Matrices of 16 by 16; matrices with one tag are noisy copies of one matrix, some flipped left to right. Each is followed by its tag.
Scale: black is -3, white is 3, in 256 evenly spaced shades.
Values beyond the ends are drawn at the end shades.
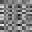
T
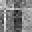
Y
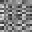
T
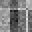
Y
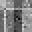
Y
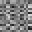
T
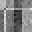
Y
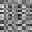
T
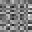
T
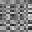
T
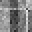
Y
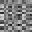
T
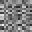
T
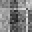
Y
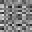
T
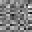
T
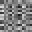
T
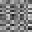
T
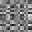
T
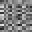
T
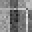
Y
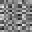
T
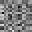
T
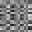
T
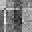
Y
